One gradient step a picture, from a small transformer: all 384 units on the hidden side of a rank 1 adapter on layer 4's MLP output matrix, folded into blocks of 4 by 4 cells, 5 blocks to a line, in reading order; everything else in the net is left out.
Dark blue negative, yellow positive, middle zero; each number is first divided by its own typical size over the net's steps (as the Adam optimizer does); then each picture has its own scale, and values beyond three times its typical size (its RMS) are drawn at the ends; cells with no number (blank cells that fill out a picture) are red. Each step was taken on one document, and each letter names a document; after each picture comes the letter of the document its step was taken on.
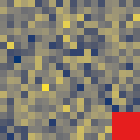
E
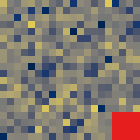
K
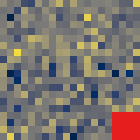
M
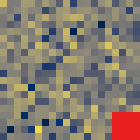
K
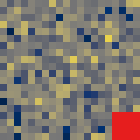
M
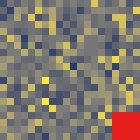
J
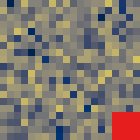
M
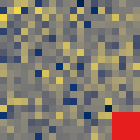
J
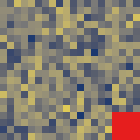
E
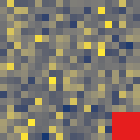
M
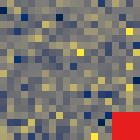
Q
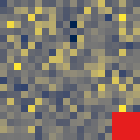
J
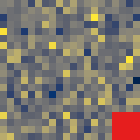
E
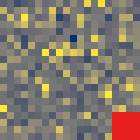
Q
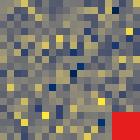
M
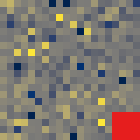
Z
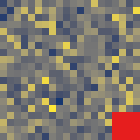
J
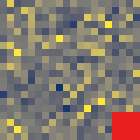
Z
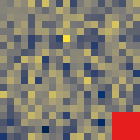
E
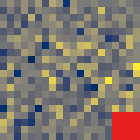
M
